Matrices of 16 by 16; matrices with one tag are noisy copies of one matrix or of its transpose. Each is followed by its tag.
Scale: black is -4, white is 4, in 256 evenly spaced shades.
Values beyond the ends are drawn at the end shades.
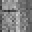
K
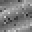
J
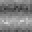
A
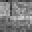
K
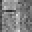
K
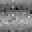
A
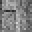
K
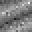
J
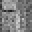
K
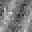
J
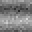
A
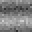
A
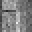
K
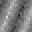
J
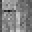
K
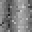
A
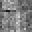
K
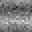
A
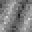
J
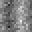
A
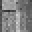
K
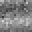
A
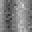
A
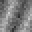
J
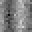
A
